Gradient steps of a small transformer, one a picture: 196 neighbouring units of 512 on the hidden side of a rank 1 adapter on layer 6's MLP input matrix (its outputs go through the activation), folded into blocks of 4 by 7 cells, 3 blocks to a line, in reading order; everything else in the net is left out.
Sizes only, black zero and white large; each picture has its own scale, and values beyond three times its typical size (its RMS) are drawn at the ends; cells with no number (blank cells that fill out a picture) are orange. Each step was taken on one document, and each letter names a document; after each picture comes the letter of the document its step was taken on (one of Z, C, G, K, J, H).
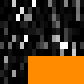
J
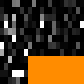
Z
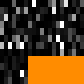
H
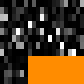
H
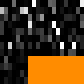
H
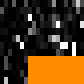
J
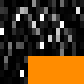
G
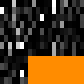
G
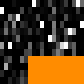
J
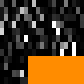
G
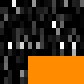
G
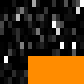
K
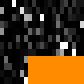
J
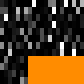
G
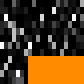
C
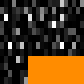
H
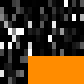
C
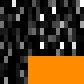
J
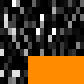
Z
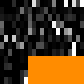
K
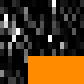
C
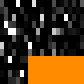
Z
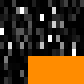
H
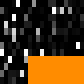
Z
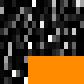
J
